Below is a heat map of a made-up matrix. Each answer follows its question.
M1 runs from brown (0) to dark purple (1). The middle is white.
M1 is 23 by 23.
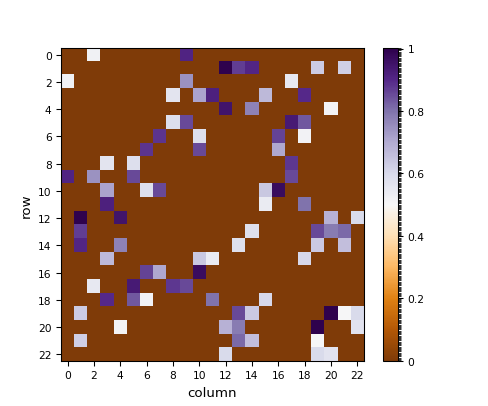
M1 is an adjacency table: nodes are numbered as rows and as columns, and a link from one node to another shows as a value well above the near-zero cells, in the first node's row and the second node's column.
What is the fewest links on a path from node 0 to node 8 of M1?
3
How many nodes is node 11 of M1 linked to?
3
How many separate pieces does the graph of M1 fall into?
2
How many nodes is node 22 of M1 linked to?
3
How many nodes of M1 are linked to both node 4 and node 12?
1
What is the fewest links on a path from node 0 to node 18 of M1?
3
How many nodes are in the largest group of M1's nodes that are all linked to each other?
5
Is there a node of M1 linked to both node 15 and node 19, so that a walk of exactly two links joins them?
no
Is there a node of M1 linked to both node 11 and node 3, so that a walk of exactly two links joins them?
yes
